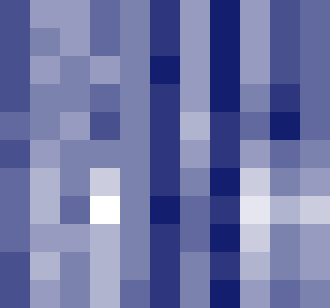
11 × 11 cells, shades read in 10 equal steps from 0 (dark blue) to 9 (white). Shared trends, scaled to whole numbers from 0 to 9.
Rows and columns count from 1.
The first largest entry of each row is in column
2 3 2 7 7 2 4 4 9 2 4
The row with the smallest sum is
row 4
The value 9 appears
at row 8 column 4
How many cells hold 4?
29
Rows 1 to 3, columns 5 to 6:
4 1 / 4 1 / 4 0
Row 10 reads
2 6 4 6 4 1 4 1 6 4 5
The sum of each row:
35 34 35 31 32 38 45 50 43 43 37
